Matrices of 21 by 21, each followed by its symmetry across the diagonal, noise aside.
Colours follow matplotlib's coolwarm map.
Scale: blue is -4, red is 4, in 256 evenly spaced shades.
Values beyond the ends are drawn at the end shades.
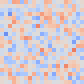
neither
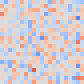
neither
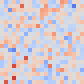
neither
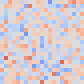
neither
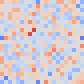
symmetric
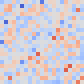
symmetric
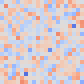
symmetric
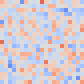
symmetric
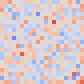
symmetric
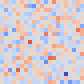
neither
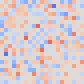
symmetric
